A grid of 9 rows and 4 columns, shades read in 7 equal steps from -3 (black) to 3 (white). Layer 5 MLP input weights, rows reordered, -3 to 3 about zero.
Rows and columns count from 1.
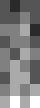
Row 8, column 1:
0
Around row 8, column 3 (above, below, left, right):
1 1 1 1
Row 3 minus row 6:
0 -1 1 -1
